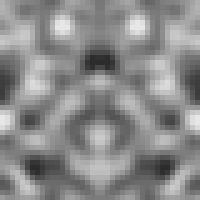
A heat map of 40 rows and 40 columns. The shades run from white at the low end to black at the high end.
Mirror symmetry: left to right. Odd rows or columns: none. Grain: blotchy. Histogram: bell-shaped.
